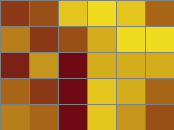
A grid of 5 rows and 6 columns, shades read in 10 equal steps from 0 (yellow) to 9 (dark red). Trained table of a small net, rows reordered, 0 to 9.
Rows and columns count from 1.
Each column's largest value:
8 7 9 2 3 6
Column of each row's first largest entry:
1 2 3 3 3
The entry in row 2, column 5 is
0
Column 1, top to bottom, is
7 4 8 5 4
